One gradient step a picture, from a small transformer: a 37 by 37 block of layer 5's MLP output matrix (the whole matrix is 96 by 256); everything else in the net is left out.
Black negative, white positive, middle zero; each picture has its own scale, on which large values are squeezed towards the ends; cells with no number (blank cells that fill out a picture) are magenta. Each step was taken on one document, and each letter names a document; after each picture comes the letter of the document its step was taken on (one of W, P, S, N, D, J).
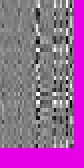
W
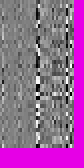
W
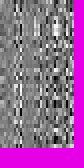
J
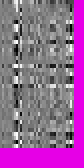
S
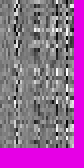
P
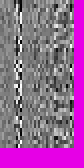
J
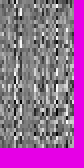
P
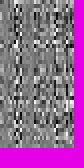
P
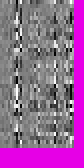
J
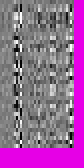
S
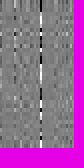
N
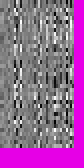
J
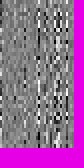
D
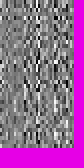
D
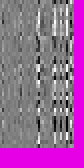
W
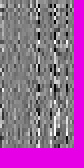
D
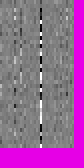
N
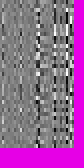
W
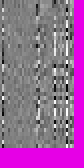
W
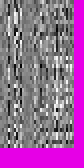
P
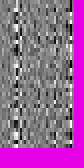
S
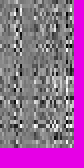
P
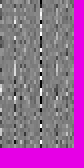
N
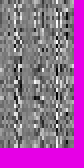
P
